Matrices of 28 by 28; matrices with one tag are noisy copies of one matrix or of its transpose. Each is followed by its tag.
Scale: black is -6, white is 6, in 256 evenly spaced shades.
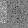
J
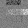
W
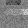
W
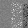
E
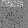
J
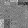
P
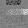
W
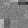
P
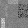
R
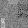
R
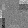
P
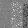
E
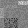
R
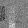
W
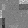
P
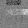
W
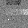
W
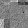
P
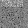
J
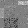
R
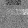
W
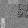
R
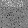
J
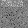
J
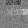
W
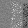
E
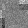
P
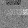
W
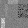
R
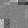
P
